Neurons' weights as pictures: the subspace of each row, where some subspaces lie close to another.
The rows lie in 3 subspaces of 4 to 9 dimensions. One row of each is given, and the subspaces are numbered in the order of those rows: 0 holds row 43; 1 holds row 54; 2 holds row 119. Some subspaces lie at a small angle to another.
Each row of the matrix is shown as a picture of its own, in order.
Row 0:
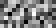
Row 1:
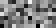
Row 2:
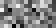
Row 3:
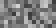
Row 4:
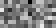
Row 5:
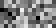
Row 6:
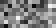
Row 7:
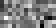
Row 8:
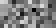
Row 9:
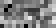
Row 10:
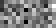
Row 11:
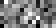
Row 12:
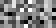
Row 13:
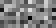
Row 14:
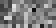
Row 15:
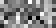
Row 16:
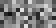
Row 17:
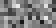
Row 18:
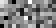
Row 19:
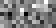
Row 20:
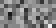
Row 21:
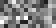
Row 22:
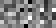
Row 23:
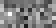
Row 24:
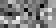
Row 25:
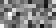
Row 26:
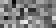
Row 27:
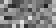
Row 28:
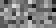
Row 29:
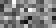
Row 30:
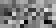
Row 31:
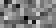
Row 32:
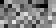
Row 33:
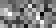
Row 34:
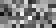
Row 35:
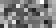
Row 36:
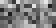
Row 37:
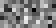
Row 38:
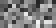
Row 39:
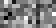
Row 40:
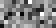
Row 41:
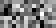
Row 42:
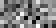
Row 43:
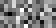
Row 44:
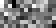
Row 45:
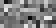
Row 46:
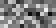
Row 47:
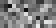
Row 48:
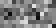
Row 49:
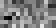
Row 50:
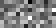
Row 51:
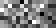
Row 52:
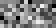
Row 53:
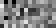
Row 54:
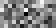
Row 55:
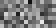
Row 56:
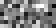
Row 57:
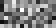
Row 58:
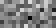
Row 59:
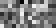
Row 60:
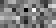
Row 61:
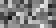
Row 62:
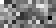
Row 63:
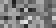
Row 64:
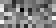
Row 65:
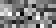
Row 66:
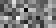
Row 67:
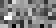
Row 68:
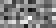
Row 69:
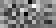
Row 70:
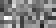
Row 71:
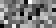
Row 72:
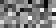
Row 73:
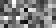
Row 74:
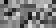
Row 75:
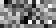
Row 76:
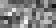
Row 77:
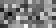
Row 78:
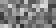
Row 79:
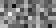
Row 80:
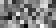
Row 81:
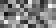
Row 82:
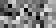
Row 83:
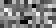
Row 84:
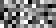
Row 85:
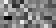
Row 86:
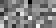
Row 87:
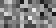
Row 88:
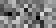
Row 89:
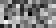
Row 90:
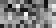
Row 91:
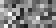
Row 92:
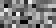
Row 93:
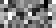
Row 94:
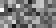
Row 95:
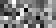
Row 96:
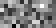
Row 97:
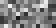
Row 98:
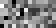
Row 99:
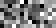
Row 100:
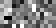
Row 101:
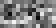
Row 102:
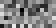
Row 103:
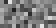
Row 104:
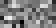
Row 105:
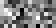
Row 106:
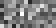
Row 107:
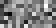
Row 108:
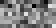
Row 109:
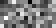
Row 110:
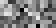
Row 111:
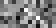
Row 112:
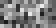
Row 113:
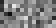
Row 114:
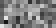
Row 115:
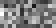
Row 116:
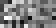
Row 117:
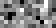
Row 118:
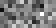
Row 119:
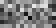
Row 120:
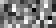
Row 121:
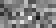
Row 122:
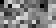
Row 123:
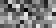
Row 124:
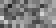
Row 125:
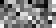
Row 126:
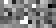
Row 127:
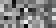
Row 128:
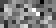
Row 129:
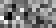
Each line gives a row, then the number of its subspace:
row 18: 2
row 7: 1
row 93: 1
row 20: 1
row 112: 0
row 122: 2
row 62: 2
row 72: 0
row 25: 1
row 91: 2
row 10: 1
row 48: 2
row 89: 2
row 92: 2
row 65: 0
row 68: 0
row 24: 0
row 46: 2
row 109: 2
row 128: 1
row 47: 1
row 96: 1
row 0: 1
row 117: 1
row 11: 2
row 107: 1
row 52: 1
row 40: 0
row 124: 1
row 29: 0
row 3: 1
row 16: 2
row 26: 0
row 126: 2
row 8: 2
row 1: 2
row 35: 1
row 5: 2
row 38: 1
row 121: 0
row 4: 1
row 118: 1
